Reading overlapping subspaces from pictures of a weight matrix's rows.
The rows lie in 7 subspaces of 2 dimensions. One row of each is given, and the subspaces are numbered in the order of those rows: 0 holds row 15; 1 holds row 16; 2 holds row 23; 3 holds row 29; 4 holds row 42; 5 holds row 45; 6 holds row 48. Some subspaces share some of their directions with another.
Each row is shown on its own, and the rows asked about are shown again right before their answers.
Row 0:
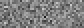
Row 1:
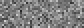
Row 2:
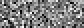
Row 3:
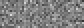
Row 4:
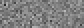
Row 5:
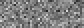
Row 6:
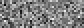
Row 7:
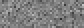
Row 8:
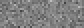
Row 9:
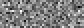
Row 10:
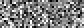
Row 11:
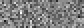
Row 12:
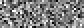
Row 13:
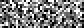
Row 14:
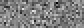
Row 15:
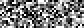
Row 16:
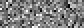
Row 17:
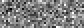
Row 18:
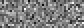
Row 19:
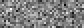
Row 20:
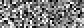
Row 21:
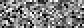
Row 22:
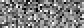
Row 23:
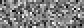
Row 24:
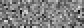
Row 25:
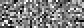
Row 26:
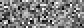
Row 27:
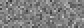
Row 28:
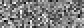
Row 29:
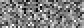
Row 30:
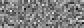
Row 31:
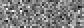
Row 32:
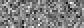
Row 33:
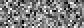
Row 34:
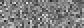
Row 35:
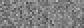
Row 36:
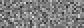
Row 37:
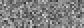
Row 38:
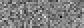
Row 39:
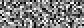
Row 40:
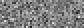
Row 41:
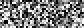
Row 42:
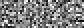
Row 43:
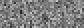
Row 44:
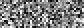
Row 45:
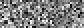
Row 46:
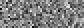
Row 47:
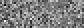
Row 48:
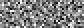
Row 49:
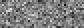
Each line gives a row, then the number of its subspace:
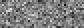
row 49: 0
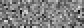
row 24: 6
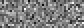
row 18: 4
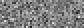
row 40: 3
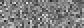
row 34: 2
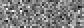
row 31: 6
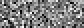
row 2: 1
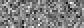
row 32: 1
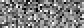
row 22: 3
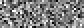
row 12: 2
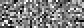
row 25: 4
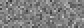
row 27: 1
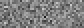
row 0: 5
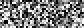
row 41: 5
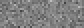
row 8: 6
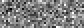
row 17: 0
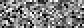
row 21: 0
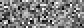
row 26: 5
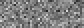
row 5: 2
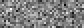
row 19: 0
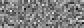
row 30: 4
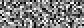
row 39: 6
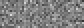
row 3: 4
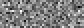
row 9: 6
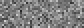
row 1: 2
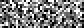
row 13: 3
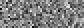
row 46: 1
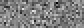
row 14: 5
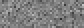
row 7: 0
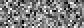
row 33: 1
